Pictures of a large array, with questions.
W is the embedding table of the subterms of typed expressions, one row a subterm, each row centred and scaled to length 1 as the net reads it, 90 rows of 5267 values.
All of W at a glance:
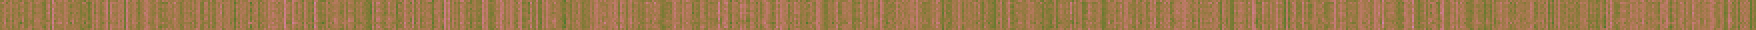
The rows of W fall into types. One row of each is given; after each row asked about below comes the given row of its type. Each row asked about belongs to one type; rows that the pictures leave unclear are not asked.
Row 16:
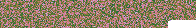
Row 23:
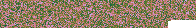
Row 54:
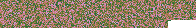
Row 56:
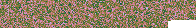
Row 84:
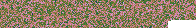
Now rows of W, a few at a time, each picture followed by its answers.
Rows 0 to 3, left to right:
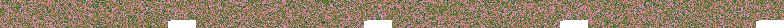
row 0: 56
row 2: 84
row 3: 54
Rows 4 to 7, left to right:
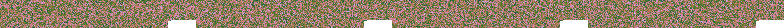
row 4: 84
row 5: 54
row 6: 54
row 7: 23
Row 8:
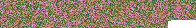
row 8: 16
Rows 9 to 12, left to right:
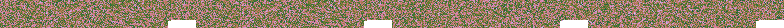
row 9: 23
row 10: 23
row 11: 16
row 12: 56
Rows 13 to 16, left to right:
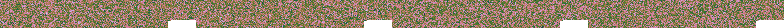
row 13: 56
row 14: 54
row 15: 84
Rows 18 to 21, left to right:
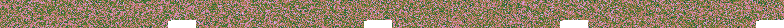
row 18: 84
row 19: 56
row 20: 16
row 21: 84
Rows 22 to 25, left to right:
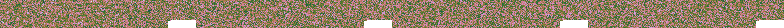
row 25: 16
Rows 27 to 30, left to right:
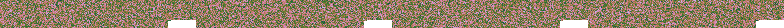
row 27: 54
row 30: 54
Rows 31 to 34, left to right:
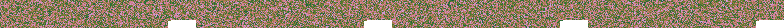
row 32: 23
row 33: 54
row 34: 23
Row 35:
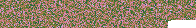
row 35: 16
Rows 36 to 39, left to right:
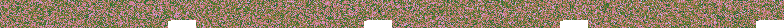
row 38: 23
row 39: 56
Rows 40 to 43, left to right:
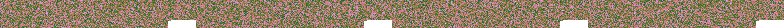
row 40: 16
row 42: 16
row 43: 23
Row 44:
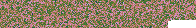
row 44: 84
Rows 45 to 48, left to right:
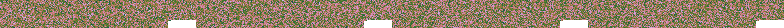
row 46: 84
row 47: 16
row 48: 16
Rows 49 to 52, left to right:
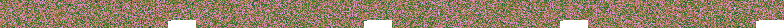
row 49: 54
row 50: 54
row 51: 16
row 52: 56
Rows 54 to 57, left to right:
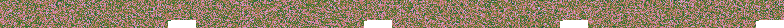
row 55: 23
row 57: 54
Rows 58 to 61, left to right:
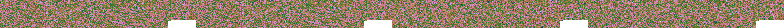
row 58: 23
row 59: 23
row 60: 54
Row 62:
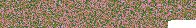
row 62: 16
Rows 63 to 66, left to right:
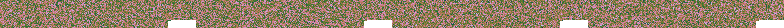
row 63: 54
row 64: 23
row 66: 23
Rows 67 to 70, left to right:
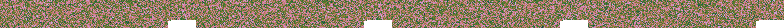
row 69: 84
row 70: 23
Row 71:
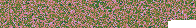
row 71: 56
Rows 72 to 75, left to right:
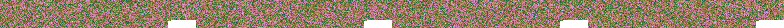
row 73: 16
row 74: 16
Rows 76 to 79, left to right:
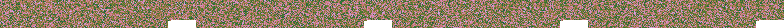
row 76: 23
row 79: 16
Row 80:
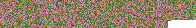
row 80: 54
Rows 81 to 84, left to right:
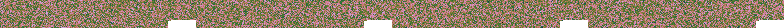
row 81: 16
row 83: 54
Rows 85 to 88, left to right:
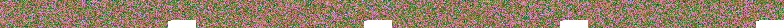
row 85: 54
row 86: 16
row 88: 54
